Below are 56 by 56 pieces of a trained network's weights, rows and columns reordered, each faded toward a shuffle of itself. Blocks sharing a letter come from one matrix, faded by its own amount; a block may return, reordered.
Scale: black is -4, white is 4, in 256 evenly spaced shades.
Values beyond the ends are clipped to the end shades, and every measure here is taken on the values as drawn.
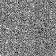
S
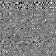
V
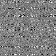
V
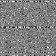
V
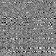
V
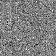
S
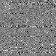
V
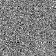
S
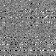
V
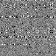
V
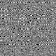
V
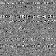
V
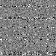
V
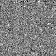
S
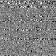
V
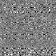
V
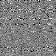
V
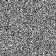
S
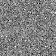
S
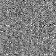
S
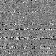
V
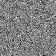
S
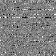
V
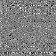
V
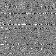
V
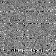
V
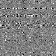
V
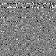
V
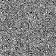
S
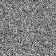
S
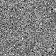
S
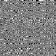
V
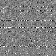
V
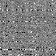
V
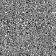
S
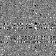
V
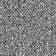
S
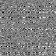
V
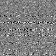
V
